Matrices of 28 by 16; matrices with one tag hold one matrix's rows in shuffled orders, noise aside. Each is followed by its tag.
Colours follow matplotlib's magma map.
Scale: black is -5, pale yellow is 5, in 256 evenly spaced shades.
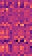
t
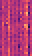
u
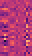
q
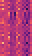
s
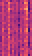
u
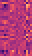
q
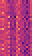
s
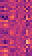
q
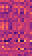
t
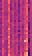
u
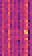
u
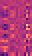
q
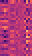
q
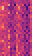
s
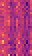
s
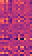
t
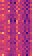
s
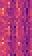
s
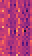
s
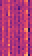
u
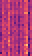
u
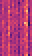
u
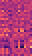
t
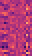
q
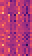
s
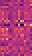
t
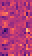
q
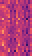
s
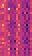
s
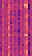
u
